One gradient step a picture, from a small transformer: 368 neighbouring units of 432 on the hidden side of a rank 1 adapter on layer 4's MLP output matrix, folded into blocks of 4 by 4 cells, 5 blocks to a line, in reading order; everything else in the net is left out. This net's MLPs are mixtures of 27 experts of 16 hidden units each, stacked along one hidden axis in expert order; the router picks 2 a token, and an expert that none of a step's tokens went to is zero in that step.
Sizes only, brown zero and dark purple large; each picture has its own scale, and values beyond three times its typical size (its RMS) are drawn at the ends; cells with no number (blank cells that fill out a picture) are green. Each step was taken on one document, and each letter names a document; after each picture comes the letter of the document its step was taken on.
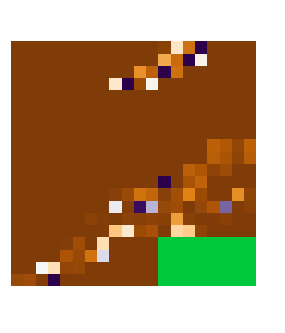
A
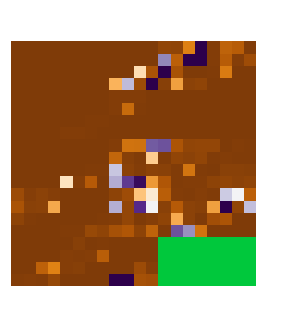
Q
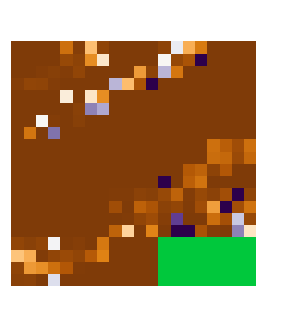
A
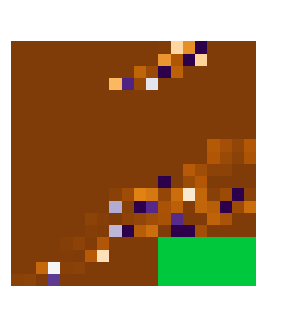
A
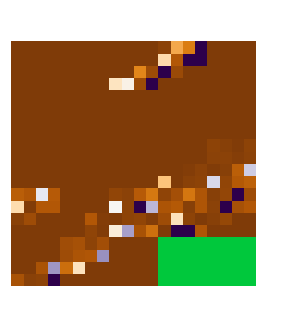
A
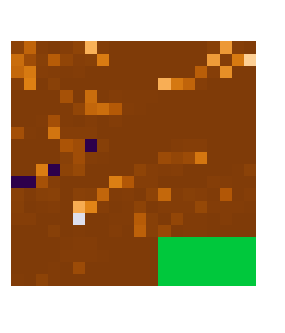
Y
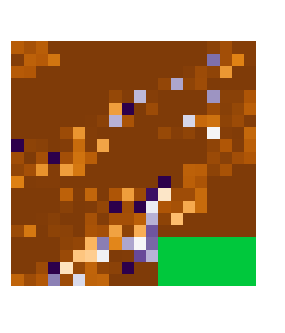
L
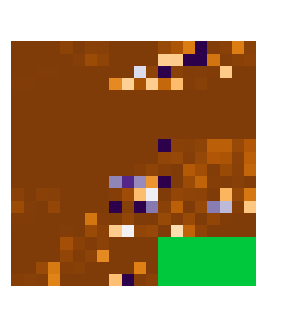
Q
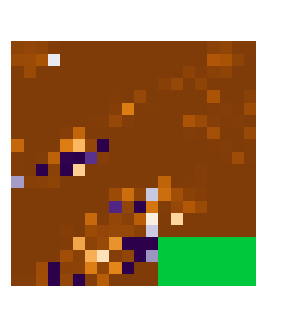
L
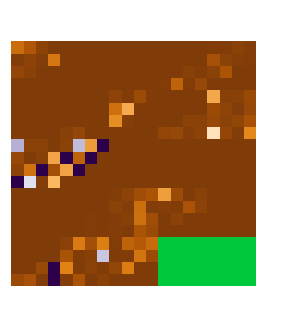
L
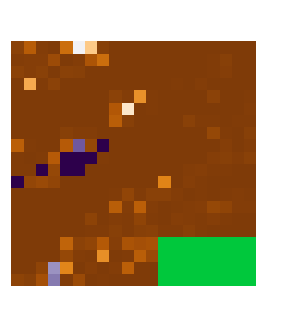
L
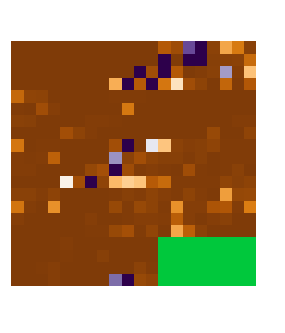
Q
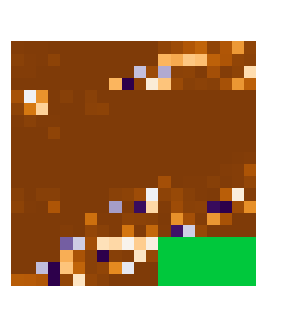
Q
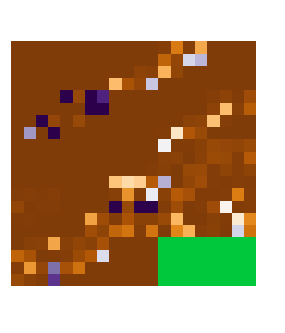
A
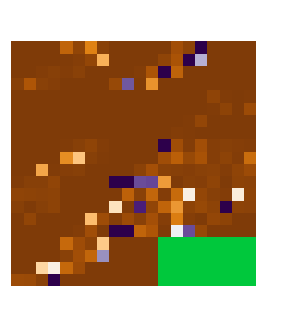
A
